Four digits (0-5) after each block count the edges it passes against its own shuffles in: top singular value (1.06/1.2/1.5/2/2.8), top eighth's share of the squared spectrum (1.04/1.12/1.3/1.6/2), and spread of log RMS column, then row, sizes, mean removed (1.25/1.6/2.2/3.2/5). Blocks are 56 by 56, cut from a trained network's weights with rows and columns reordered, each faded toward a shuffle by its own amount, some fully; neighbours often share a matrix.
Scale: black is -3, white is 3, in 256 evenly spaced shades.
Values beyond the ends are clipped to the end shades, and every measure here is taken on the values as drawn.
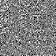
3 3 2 2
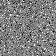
0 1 0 0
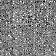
2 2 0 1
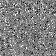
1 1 0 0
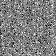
1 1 0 0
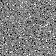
0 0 0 0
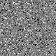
2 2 0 1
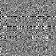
3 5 2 3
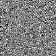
2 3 2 1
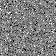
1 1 0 0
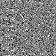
2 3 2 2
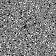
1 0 0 0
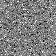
0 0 0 0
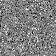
2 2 0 1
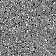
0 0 0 0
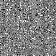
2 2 1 1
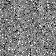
1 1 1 1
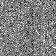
1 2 0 0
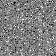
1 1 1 0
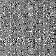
2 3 0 2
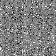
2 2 1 1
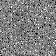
0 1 0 0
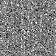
1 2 1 1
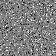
0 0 0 0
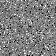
0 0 0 0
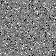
0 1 0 0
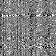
3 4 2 3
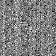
2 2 1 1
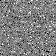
1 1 0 0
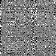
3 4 3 2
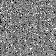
1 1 0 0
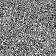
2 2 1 1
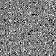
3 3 1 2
